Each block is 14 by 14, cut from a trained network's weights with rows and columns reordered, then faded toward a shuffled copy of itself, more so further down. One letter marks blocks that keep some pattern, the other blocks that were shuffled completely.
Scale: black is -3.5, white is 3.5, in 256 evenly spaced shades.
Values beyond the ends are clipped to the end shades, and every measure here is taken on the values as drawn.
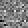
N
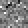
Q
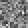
Q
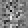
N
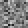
N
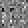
N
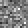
N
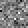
Q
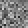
N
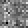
N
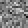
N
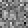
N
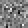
Q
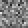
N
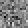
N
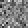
Q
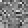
N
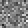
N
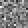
Q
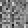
N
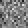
Q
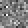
Q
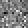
Q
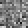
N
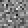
Q
